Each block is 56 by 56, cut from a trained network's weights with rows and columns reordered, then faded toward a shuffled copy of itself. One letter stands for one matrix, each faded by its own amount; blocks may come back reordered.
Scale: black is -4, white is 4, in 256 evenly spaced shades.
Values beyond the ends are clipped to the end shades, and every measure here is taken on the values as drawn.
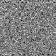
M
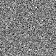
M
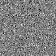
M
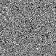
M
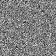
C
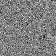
M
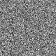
C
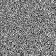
C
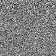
M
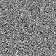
M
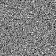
M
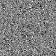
M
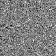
M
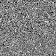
M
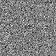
M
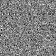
M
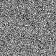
C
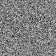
C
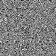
M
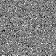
M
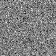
M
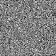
C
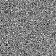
M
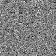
M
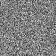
C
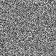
C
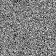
C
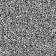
C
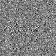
M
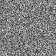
C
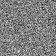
C
